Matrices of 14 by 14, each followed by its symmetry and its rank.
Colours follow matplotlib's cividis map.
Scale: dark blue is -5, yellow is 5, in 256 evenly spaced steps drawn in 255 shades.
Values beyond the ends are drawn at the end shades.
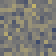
neither, full rank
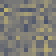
neither, rank three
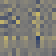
neither, rank three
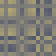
symmetric, rank one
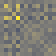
symmetric, rank three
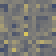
neither, rank three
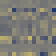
neither, rank two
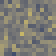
neither, full rank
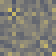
symmetric, rank three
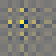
symmetric, rank one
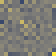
symmetric, rank three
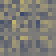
antisymmetric, rank two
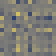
antisymmetric, rank two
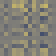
neither, rank two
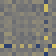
antisymmetric, rank two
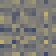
neither, rank two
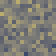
neither, full rank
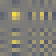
symmetric, rank one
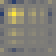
symmetric, rank one
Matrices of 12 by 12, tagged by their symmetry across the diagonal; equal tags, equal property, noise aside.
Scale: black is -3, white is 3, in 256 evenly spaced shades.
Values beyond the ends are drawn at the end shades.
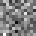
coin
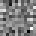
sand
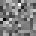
sand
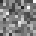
coin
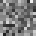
coin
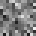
sand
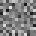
sand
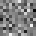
sand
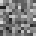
coin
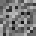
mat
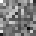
mat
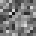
mat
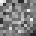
mat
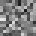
sand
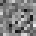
mat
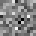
mat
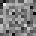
mat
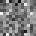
coin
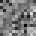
mat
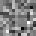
sand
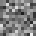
coin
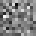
sand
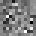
coin
